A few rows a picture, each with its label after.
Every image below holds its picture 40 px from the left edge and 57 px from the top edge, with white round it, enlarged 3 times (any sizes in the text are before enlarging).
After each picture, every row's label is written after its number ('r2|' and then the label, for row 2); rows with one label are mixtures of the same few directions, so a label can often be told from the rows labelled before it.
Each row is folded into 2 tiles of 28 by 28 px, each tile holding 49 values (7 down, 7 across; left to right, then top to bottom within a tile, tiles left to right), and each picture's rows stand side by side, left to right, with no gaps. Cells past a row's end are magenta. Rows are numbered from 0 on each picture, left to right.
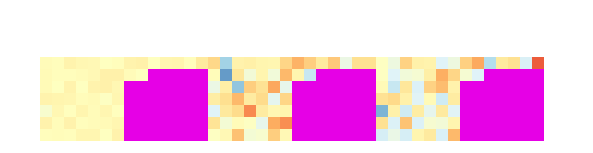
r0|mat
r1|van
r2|mat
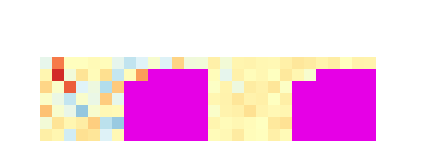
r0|van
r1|van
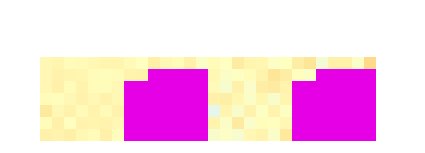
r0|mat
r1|mat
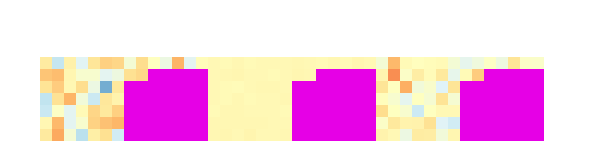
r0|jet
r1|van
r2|van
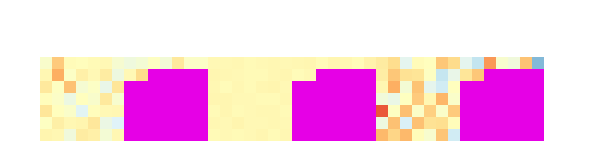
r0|van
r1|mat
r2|mat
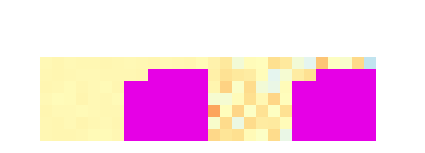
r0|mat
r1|mat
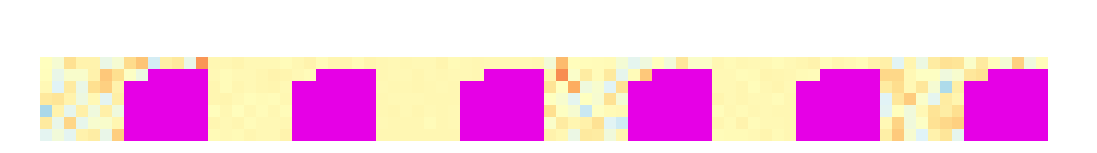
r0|mat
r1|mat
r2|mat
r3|van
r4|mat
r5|jet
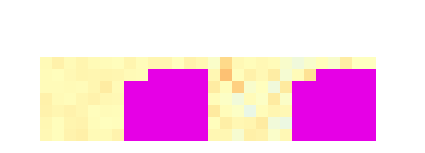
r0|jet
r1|van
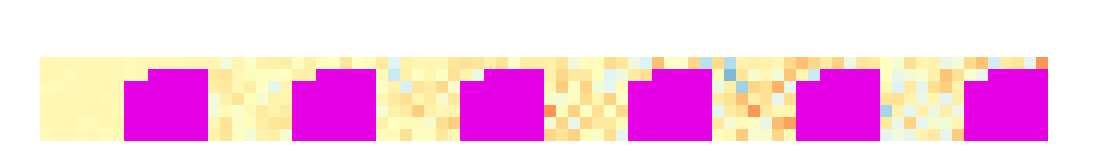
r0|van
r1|jet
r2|van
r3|mat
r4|van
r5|mat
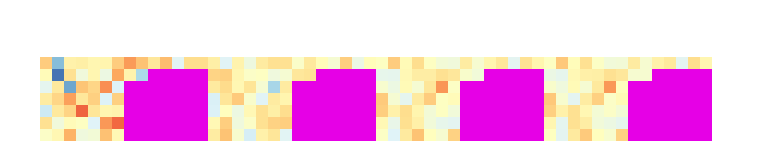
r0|van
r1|jet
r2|jet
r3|jet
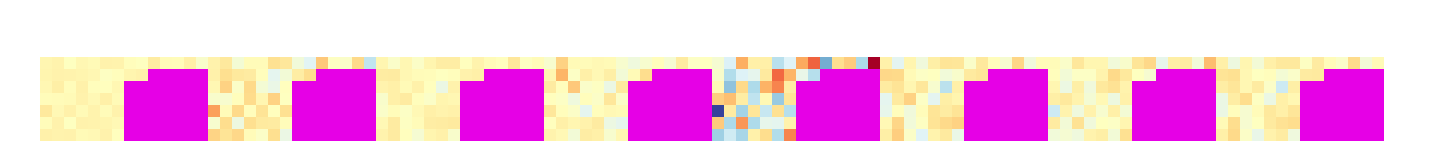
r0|mat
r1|mat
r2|jet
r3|van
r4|mat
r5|jet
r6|mat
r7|jet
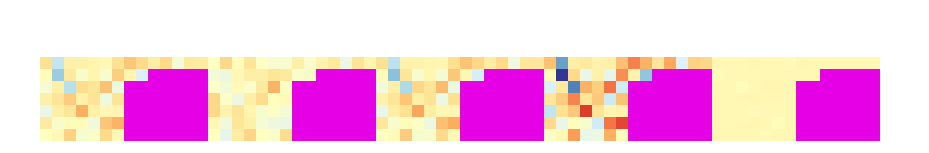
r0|van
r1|jet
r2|van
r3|van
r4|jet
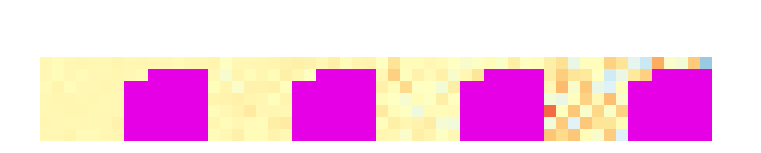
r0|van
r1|van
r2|van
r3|mat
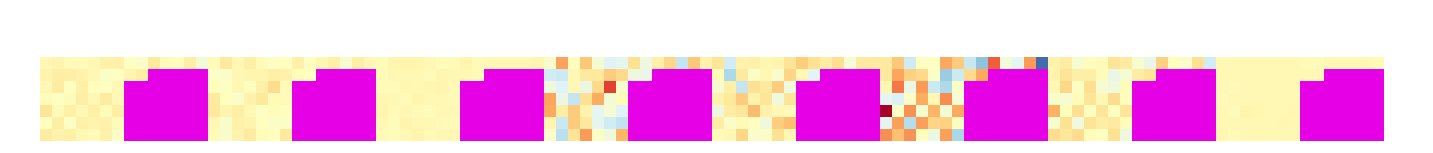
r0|mat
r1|jet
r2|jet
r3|jet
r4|van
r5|mat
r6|mat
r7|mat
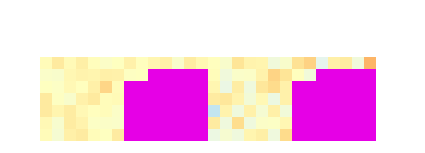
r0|jet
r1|mat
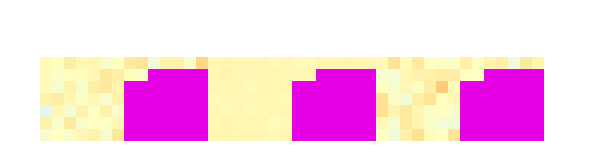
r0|mat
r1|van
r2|jet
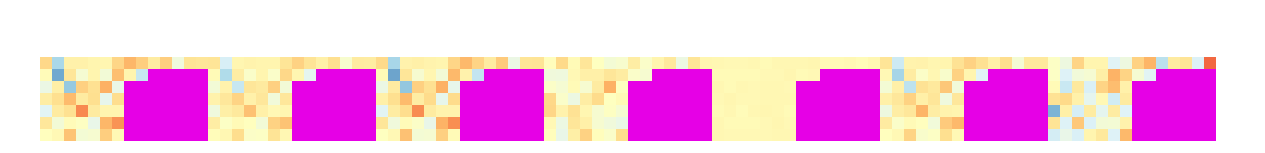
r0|van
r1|van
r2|van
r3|jet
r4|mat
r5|van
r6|mat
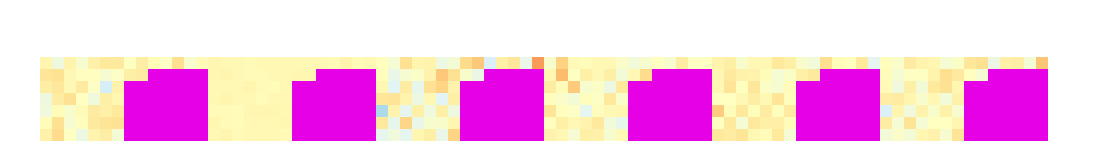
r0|jet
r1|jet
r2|mat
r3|van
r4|mat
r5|mat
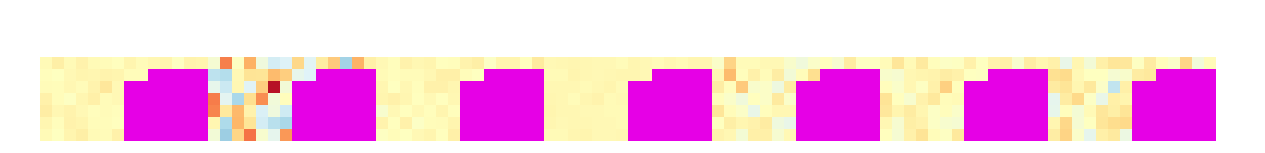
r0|jet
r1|jet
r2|mat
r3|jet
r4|van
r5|jet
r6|jet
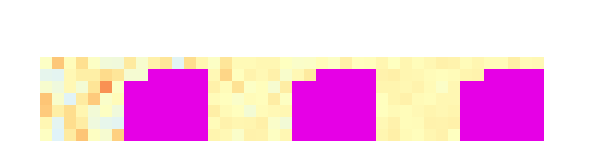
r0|jet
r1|van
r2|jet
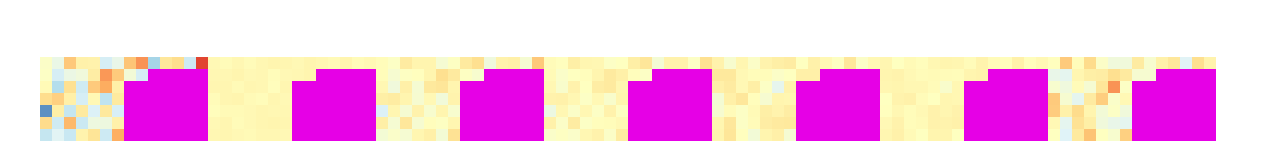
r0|mat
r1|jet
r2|mat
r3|mat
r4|jet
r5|jet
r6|jet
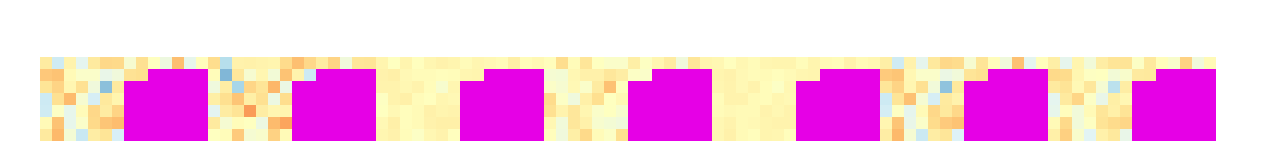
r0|jet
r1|van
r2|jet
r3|jet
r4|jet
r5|jet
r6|jet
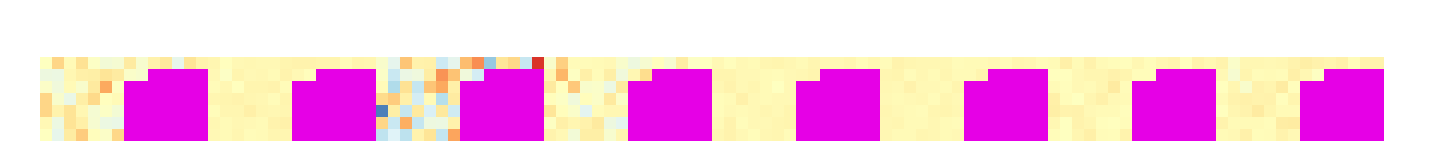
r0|jet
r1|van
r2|mat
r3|van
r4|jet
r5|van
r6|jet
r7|van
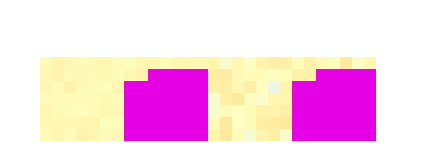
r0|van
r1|jet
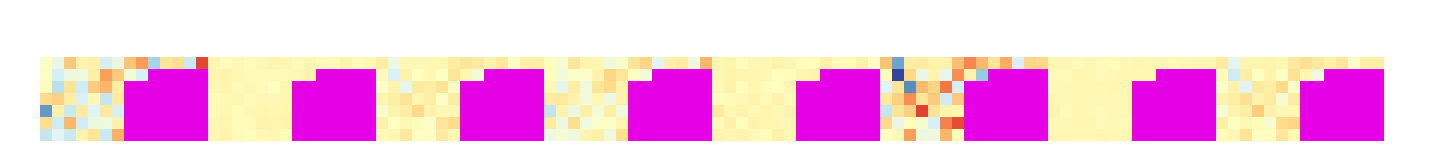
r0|mat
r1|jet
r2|van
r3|mat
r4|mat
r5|van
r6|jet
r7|van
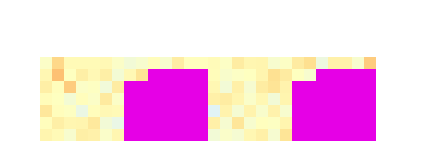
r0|van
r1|mat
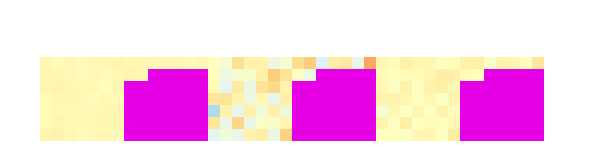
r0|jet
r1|mat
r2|mat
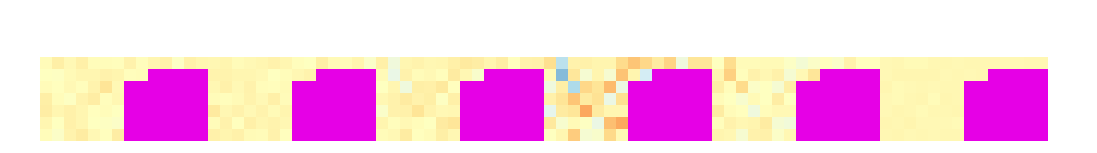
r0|jet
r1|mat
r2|van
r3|van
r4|van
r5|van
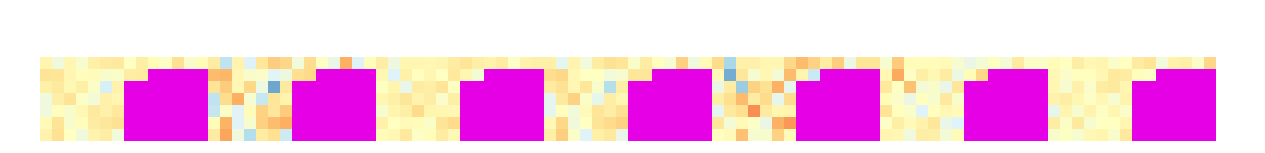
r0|jet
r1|jet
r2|van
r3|jet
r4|van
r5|van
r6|mat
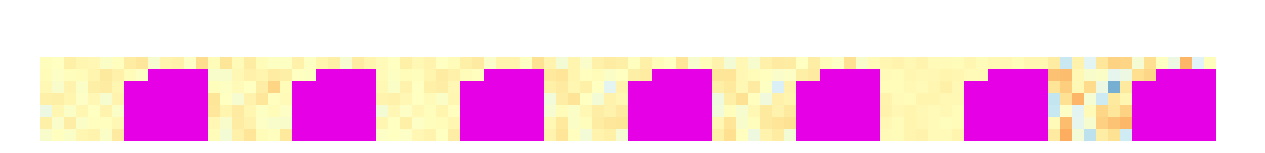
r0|mat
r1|jet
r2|mat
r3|jet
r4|jet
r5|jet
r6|jet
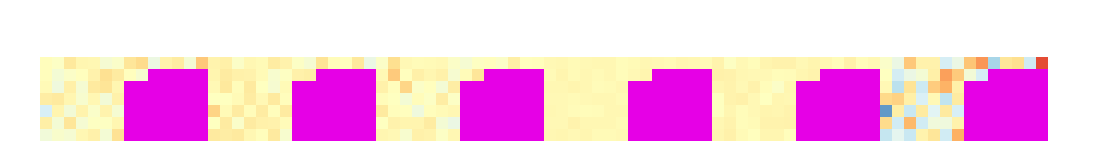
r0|mat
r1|mat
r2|van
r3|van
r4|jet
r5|mat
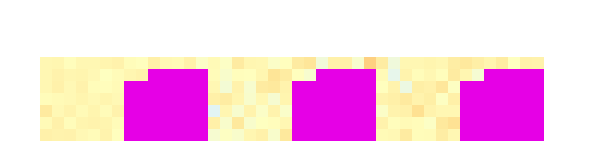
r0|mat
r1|mat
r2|van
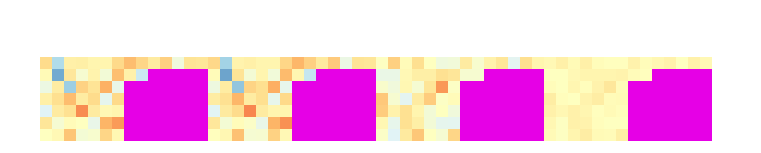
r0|van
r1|van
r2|jet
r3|jet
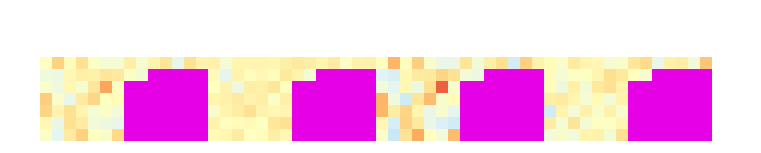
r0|jet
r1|van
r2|jet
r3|mat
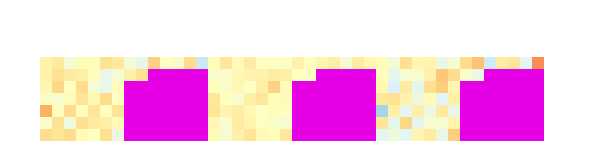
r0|mat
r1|jet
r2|mat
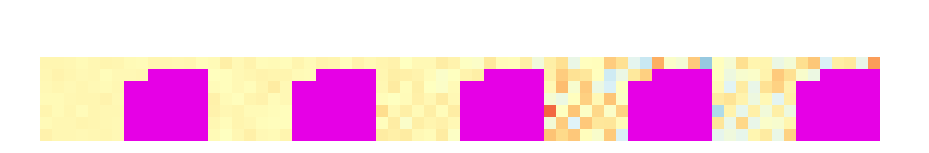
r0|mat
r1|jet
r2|mat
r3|mat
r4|mat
